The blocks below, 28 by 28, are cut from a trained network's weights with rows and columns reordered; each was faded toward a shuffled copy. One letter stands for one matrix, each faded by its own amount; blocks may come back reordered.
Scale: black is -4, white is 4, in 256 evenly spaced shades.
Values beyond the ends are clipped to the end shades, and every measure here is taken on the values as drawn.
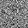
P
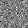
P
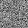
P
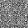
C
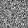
P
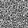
C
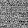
C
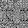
C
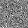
P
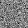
P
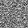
C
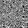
P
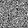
P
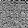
C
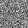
P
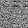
C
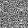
C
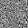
P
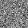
P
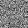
P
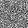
P
